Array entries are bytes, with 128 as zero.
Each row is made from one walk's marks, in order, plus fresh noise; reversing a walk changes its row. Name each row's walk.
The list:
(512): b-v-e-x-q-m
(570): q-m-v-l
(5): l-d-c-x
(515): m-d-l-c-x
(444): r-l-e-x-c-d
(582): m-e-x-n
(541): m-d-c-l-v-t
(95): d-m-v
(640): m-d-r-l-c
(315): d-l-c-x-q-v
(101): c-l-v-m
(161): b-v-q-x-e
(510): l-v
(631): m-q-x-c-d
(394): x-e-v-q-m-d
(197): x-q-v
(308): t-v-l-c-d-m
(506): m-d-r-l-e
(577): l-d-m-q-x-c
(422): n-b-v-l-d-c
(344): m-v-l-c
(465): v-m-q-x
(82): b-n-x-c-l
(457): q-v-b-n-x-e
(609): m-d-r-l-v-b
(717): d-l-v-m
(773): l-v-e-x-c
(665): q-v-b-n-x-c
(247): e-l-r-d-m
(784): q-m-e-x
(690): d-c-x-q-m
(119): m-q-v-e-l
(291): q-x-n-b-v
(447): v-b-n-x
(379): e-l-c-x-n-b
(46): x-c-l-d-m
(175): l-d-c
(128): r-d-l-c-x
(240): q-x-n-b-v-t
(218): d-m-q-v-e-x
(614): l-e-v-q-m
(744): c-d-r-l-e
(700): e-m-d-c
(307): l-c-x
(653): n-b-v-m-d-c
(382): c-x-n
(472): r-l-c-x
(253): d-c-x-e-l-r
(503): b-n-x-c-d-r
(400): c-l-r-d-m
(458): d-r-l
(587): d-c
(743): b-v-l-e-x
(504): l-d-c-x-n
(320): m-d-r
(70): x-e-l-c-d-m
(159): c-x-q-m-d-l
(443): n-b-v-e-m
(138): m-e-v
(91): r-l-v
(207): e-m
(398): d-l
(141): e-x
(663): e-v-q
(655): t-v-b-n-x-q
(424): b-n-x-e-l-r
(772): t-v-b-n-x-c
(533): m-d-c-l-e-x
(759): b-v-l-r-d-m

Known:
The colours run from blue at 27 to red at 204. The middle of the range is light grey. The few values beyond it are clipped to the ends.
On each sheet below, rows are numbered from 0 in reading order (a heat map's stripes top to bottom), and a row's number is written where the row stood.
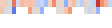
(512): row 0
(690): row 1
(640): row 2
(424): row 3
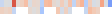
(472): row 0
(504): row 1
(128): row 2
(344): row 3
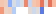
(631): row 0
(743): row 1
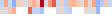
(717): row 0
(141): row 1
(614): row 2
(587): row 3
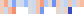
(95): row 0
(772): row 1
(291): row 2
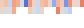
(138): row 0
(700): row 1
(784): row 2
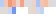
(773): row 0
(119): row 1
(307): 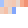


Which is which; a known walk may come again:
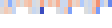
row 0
(570)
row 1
(457)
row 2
(503)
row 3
(772)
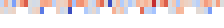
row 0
(398)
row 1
(82)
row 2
(161)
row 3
(443)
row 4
(465)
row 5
(141)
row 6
(609)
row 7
(773)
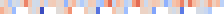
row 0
(159)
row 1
(291)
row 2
(640)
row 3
(315)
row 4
(5)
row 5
(382)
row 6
(743)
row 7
(744)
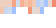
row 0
(253)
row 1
(690)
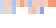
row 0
(175)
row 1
(307)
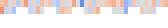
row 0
(394)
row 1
(759)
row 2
(344)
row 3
(458)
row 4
(587)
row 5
(128)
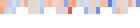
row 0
(218)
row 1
(504)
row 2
(506)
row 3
(422)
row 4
(101)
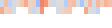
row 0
(46)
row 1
(247)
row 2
(400)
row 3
(70)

